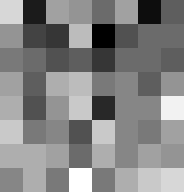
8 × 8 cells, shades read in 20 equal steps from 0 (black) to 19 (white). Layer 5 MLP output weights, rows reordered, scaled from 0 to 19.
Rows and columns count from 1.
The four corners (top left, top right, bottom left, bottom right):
16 7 10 16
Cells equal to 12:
6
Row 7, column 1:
13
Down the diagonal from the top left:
16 5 6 14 3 10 12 16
